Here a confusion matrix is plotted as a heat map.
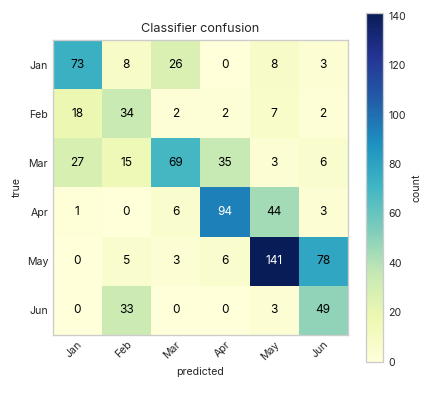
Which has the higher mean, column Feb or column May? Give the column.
May
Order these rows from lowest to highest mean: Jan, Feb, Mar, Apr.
Feb, Jan, Apr, Mar
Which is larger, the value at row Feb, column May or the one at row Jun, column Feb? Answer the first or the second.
the second
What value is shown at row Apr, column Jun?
3
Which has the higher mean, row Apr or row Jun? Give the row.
Apr
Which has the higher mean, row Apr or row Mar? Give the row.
Mar
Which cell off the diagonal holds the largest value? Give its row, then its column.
May, Jun
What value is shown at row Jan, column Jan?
73
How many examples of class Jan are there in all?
118
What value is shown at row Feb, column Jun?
2
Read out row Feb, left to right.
18 34 2 2 7 2
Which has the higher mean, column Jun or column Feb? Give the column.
Jun
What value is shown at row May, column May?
141
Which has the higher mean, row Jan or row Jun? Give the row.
Jan
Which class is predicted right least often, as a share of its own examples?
Mar
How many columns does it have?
6
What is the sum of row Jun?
85
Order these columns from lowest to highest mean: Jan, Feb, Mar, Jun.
Feb, Mar, Jan, Jun
